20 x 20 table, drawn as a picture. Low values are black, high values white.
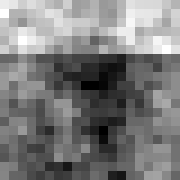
No regular stripes run through it. The centre is the ninth with the lowest average. The field is mottled with small blotches. A horizontal seam about 30% of the way down splits the table, and the top part is higher.
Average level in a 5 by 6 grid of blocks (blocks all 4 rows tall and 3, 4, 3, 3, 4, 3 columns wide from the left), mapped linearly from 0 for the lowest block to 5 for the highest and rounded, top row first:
554454
432234
321013
222023
212123
